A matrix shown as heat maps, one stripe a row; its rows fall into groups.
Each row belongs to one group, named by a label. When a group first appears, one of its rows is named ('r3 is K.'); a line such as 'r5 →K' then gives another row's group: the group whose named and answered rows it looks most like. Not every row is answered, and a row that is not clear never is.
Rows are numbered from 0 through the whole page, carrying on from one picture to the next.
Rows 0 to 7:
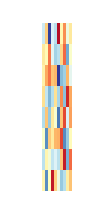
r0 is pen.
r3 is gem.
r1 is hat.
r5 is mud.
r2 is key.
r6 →hat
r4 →hat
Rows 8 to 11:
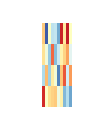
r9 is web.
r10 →hat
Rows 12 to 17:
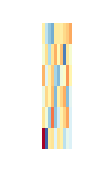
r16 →web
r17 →mud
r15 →hat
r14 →web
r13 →gem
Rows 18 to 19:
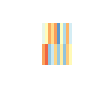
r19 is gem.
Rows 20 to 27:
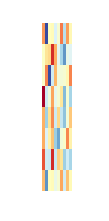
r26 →mud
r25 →web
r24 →mud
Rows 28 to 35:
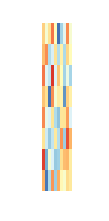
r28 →key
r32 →web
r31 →gem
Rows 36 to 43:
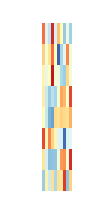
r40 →pen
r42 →pen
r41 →mud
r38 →key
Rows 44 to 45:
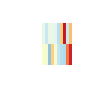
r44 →hat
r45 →gem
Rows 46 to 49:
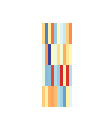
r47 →pen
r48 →web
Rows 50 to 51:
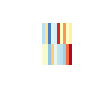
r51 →gem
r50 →pen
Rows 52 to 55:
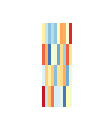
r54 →hat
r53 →gem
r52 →pen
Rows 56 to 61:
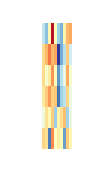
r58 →key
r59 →key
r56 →key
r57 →key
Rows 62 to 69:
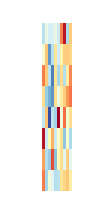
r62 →hat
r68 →web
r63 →pen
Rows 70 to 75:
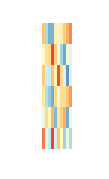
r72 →mud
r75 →mud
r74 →hat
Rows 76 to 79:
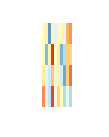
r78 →gem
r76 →gem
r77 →key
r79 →mud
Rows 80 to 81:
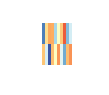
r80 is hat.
